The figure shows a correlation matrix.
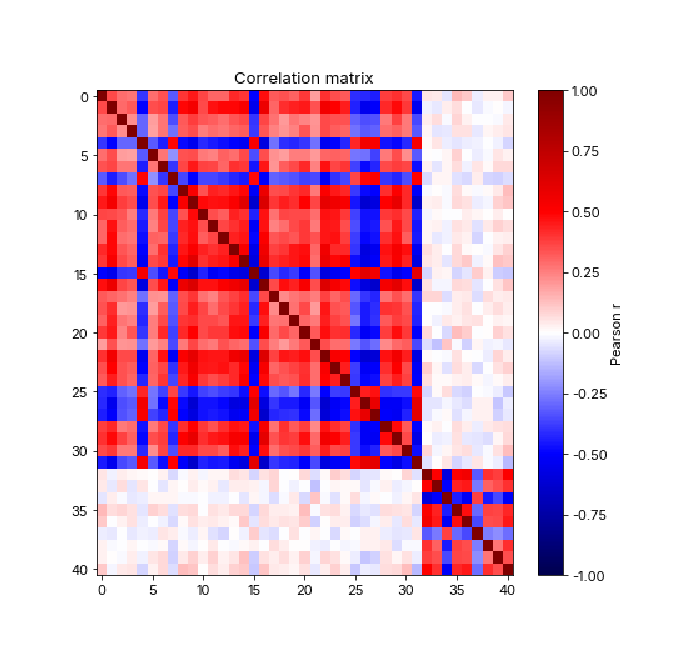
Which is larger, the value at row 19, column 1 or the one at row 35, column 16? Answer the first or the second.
the first
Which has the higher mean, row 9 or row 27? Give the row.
9
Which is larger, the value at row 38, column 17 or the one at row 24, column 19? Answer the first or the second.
the second
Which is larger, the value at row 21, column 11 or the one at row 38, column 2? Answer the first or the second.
the first
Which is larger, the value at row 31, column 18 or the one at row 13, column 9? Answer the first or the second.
the second
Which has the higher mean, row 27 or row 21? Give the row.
21
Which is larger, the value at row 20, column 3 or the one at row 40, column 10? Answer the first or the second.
the first
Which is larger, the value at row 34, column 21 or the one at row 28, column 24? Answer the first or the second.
the second
